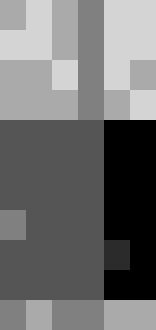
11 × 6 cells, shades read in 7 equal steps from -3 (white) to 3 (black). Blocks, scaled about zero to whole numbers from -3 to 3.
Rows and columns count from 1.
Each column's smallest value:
-2 -2 -2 0 -2 -2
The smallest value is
-2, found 10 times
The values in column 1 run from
-2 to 1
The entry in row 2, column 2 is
-2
